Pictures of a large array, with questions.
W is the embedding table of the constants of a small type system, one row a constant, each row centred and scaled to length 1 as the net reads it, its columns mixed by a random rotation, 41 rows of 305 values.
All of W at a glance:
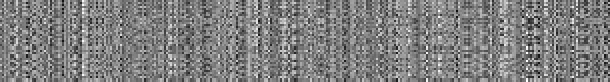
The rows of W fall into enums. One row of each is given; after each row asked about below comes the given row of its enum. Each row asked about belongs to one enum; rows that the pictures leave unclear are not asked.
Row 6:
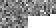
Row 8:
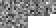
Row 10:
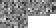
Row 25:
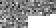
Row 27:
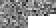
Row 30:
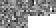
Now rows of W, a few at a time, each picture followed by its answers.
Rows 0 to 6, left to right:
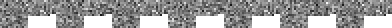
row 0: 6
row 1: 27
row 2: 6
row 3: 25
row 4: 6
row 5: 8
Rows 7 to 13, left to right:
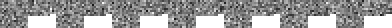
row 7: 30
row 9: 25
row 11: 25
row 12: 8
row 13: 27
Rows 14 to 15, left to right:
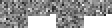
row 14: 10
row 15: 6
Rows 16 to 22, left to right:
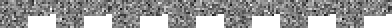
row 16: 30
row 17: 10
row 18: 8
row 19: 27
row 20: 6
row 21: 27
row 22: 10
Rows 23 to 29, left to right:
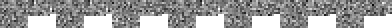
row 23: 30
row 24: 30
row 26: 30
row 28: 27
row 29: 8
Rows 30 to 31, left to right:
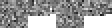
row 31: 27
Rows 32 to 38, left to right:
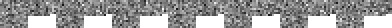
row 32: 8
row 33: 6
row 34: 30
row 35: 8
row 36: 27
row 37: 6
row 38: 25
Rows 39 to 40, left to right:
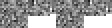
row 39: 30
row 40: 30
